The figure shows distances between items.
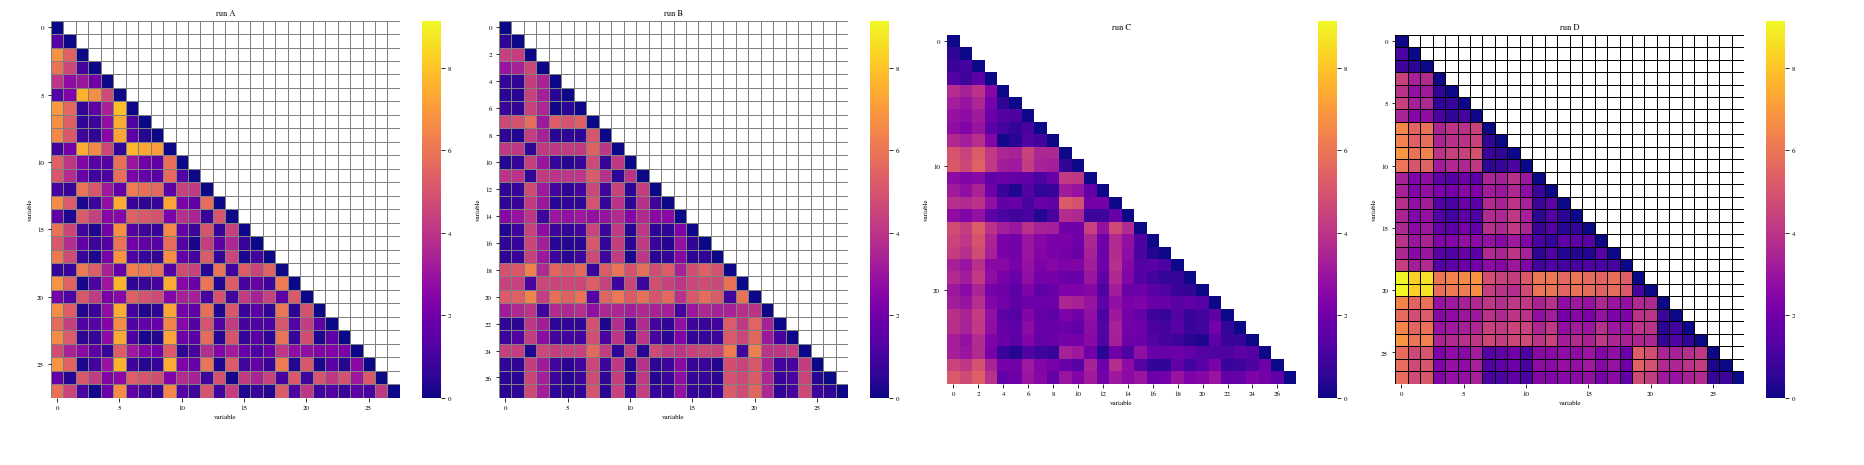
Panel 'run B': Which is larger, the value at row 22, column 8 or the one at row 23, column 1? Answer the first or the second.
the second
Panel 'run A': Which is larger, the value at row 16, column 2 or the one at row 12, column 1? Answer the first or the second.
the first
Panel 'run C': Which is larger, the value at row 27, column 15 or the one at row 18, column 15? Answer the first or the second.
the first
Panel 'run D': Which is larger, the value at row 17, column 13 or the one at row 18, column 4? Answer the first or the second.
the second
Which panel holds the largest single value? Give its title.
run D
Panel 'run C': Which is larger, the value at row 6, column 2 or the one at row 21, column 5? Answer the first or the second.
the first
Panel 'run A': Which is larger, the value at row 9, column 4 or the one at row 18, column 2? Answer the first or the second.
the second
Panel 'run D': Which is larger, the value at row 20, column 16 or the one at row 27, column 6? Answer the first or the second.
the first
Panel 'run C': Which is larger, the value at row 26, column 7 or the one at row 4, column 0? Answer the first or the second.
the second
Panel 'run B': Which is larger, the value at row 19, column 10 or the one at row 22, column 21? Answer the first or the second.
the first
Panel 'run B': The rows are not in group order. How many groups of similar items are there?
4
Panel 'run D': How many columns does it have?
28
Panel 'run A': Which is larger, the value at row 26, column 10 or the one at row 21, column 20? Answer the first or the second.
the second
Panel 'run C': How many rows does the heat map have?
28
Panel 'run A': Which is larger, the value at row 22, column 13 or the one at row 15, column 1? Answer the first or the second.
the second
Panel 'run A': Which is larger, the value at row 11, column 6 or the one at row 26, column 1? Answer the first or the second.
the first
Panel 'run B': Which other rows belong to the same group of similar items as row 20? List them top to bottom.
7, 18
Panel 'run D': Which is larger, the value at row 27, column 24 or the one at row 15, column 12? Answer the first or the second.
the first
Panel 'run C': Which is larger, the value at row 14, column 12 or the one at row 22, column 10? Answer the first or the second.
the second
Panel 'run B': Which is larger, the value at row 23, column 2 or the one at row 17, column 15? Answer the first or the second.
the first
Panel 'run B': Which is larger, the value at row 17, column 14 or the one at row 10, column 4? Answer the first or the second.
the first
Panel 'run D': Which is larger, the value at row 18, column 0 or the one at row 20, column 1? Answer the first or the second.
the second
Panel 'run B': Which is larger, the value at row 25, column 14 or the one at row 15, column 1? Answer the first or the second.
the first
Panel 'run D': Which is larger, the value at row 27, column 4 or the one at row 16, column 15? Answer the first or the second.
the first
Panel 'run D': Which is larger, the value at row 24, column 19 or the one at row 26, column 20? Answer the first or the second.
the second
